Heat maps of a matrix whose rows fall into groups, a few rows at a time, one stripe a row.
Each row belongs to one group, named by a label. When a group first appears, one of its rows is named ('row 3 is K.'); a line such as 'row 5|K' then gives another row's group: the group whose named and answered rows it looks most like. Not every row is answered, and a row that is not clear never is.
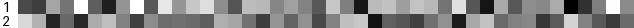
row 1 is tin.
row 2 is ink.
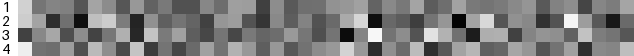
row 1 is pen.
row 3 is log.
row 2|ink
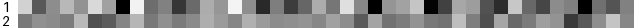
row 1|pen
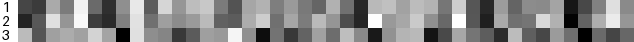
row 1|tin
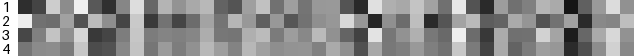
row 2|pen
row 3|tin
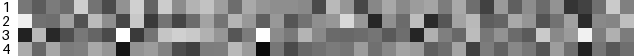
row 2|pen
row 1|tin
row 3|log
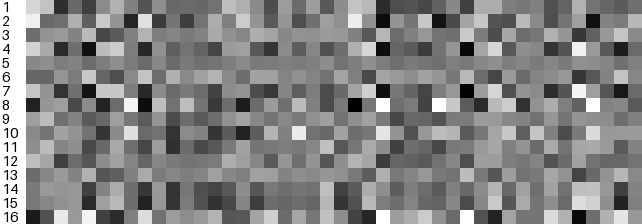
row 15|ink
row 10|log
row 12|ink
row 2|pen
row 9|ink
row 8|log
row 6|tin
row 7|ink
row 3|tin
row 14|ink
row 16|tin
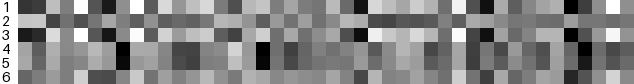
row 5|pen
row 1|tin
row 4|pen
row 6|tin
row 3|tin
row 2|ink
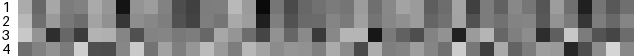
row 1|pen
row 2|pen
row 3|ink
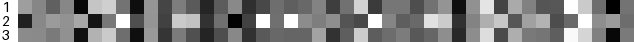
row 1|ink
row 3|ink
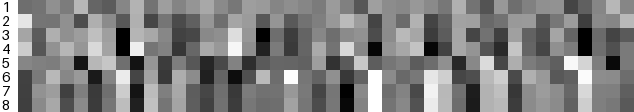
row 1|tin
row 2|pen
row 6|log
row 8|log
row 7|log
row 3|pen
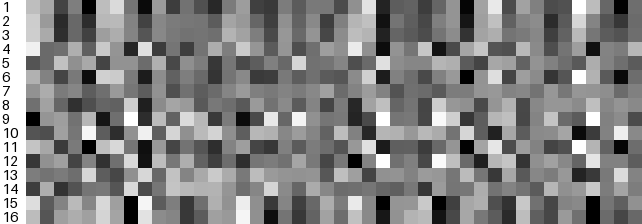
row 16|pen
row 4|pen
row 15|pen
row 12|log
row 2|ink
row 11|ink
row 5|log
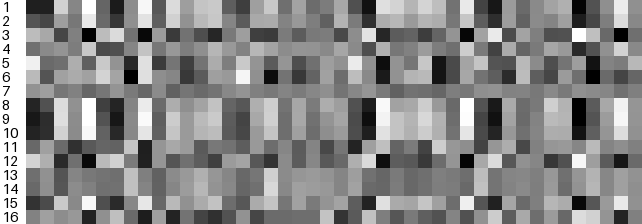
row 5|pen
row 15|tin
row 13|log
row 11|log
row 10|tin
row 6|pen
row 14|log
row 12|ink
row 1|tin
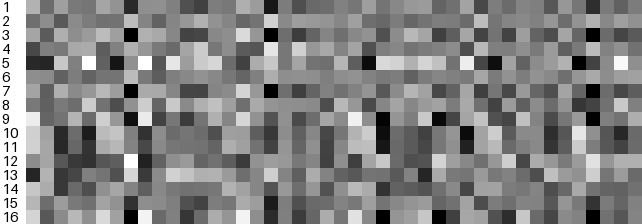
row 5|tin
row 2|log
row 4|log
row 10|ink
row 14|ink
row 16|pen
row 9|pen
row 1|pen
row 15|pen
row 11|ink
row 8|tin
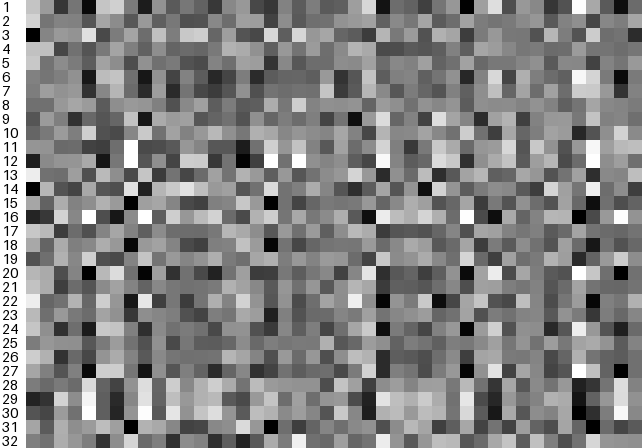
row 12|log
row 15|pen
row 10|tin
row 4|ink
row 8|log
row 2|pen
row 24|ink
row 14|log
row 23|pen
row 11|log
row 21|ink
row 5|pen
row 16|tin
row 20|ink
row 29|tin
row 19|tin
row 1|ink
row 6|ink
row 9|log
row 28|tin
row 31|pen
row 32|log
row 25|ink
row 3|log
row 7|ink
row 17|ink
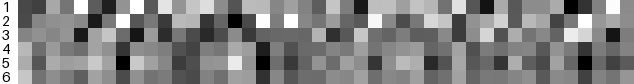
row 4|pen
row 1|tin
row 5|pen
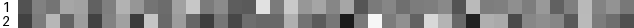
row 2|log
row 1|log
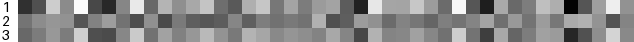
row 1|tin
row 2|ink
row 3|tin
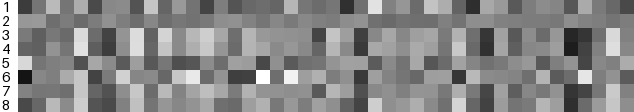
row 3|tin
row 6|log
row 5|pen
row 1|log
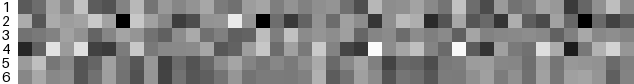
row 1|tin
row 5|ink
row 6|ink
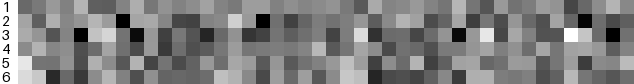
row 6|ink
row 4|ink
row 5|pen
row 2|pen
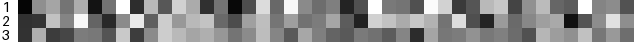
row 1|log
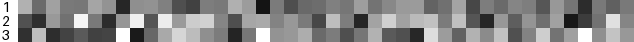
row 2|tin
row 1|pen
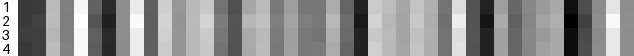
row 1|tin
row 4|tin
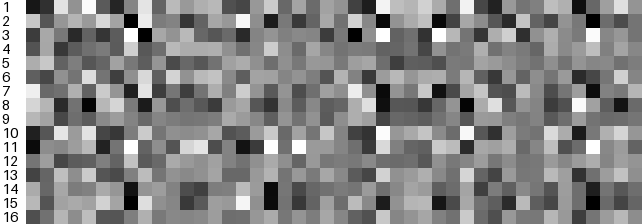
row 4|log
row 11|log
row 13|tin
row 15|pen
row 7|pen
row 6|tin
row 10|tin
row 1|tin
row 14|pen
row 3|log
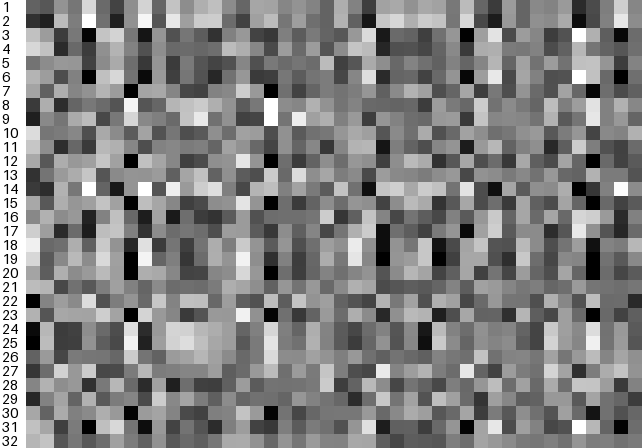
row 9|log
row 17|ink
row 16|ink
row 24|log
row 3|ink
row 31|ink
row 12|pen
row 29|log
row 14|tin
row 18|pen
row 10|pen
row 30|pen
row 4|ink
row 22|log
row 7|pen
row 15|pen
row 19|pen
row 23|pen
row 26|log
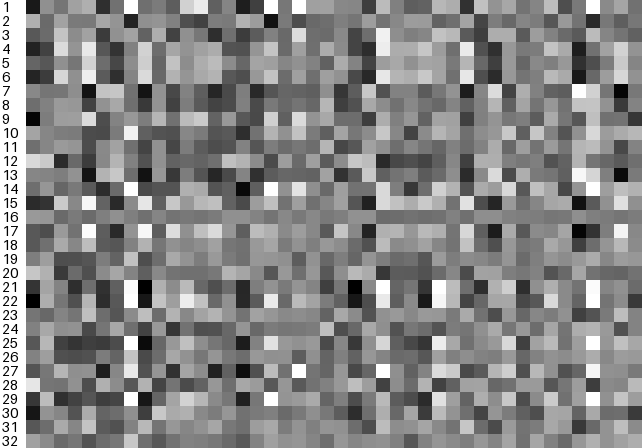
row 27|log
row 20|ink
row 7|ink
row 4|tin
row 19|log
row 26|log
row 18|tin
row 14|log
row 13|ink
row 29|log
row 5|tin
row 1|log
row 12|ink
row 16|ink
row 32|log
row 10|log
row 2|pen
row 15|tin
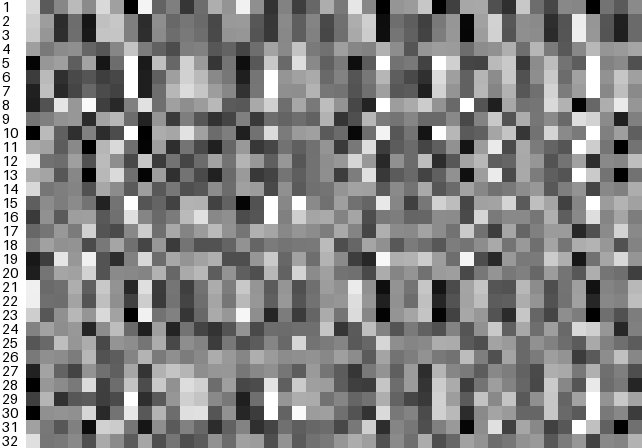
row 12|pen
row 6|log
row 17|tin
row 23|pen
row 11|ink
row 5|log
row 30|log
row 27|log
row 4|log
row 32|pen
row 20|log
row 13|ink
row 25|log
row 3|ink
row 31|ink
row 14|pen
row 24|ink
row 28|log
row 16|log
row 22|pen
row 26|tin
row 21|pen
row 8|tin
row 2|ink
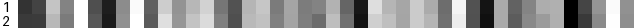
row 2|tin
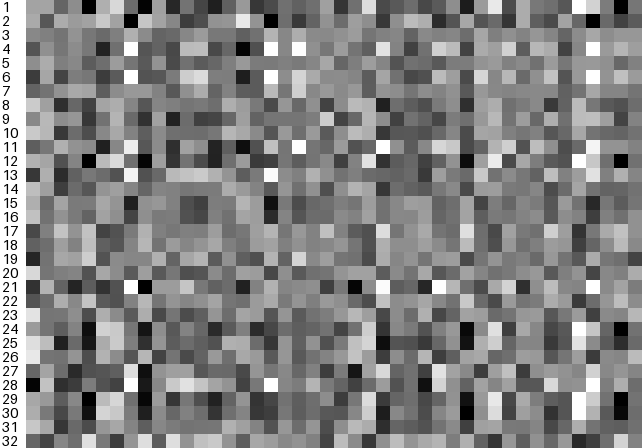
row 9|ink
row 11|log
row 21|log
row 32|tin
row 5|ink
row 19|log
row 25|ink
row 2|pen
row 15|pen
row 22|tin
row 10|ink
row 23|pen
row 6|log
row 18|tin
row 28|log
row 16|pen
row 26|pen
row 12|ink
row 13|log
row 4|log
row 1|ink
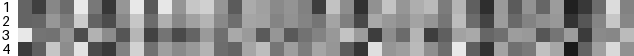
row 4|tin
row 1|tin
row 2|tin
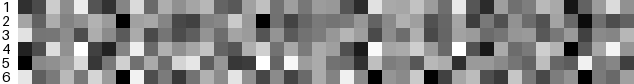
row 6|pen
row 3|pen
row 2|pen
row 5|log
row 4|tin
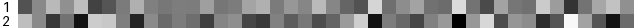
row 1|tin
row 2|ink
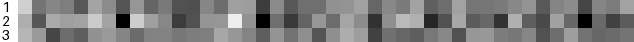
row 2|pen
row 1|pen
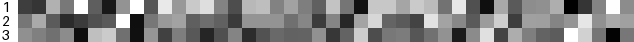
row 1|tin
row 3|ink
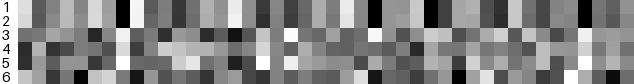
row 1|pen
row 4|log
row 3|log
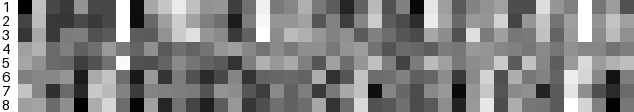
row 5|log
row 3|log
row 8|ink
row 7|ink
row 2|log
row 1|log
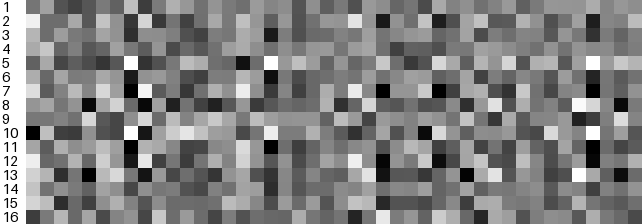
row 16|log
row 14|pen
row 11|pen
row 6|pen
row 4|ink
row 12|pen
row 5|log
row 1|log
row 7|pen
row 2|pen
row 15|ink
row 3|pen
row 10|log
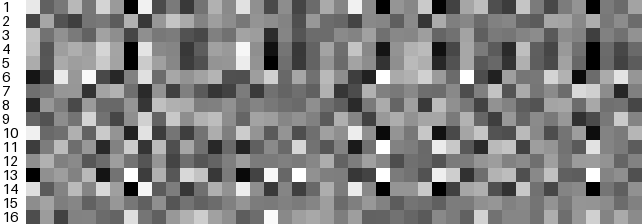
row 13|log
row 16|log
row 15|ink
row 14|pen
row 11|log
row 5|pen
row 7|ink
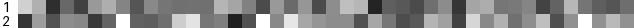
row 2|log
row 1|ink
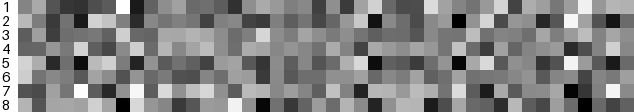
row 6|pen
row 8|pen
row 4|tin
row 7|tin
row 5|ink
